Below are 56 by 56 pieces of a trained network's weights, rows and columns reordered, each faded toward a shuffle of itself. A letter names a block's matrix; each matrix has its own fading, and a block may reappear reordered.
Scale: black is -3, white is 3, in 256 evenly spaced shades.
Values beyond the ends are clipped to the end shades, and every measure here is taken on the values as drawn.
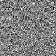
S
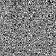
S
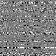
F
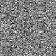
S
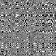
F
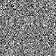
S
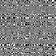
F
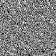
S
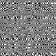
F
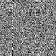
S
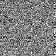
S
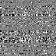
F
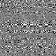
F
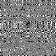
F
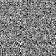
S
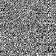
S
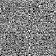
S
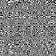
F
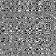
F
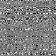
F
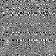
F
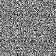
S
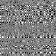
F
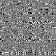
F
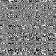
F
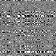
F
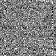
S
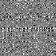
F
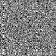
S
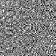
S
